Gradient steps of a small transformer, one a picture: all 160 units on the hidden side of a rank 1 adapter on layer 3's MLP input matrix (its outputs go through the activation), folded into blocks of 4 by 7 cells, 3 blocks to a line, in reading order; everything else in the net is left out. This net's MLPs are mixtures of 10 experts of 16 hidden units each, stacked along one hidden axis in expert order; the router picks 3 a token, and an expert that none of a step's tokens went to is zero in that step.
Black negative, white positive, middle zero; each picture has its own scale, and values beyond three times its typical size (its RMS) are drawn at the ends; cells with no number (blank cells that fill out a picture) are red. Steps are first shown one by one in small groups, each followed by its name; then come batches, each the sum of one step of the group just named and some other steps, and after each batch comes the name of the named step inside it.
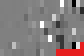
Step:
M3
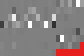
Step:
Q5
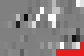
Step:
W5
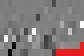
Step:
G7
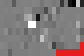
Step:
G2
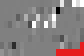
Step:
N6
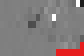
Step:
W5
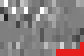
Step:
W5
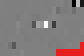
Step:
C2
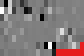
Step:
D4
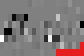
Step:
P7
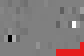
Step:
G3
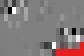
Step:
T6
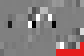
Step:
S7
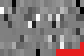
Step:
S7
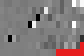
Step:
G3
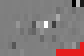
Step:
C2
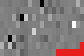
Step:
G3
